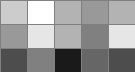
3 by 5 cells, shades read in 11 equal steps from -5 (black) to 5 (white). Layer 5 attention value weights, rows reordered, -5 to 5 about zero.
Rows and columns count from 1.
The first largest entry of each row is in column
2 2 2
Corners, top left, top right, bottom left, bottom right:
3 2 -2 -2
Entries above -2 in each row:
5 5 2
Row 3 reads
-2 0 -4 -1 -2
